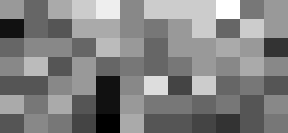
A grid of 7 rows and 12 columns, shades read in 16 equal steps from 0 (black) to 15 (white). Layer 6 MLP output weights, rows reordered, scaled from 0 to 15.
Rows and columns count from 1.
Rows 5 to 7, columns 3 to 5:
8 9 1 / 10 5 1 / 7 4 0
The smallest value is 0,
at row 7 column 5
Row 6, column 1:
10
